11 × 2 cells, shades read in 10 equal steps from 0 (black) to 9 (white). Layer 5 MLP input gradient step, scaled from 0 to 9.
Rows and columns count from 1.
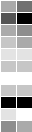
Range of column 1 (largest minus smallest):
9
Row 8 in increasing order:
7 7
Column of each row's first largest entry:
1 1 1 1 1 1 1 1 1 2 2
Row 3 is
6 5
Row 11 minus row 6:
-2 -1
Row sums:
10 3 11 13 16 14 18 14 0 17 11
